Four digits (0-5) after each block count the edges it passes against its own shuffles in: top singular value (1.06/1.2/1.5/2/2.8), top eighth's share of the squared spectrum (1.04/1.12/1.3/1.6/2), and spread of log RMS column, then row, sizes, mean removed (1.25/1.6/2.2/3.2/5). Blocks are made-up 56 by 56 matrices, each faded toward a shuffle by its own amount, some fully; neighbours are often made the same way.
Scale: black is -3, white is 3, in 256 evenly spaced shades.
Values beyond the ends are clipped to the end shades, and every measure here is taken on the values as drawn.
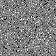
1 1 0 0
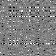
4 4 2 3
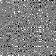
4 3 2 2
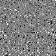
3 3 1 1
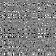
4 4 2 3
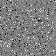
1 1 0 0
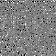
3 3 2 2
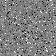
1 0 0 0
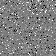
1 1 0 1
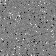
1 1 0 0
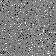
0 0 0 0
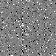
3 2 1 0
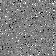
3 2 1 0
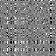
5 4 3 3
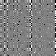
5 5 3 2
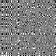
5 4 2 2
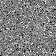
0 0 0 0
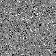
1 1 1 0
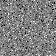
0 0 0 0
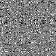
2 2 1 2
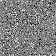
2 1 0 0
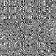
4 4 2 2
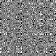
4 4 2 2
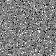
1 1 0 0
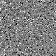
2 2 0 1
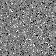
1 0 0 0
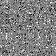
3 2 1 0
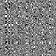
4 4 3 2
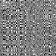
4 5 3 3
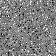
0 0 0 0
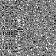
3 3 2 1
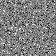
1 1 0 0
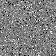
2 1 0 0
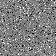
1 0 0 0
